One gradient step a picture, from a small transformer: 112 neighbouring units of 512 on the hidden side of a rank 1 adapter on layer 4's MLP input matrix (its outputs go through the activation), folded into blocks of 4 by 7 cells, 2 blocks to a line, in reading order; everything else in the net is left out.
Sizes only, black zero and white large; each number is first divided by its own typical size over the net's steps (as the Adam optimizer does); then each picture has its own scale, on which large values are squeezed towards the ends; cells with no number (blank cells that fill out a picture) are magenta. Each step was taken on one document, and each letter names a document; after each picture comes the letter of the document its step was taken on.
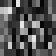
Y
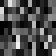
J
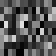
Y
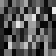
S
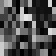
S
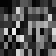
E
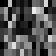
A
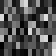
A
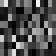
J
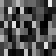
S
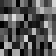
A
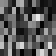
Y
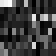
J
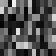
S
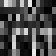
S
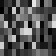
Y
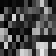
E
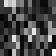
J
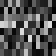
Y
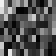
Y
